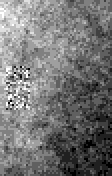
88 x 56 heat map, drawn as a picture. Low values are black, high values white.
Slope: up to the top left. Odd patch: rougher, in the middle left. Ninth with the highest average: top left. Roughest part: middle left.
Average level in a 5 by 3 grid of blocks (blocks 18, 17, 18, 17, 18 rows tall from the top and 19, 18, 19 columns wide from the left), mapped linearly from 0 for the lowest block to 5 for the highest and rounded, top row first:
5 3 2 | 4 4 2 | 4 3 1 | 4 2 1 | 3 1 0
